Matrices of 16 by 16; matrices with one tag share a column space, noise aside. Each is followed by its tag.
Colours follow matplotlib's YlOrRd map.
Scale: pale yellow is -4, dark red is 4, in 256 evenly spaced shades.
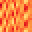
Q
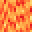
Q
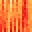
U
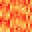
Q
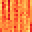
U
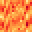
Q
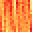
U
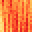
U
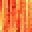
U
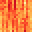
U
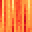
U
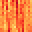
U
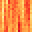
U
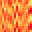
Q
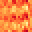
Q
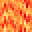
Q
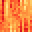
U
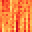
U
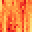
U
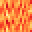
Q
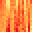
U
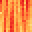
U
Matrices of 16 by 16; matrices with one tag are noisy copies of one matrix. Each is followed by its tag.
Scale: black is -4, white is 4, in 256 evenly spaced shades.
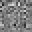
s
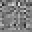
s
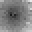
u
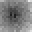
u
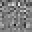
s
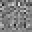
s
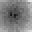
u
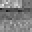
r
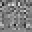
s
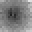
u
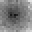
u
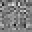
s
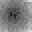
u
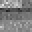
r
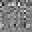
s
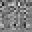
s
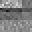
r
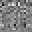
s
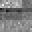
r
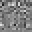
s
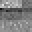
r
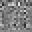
s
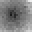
u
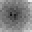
u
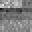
r
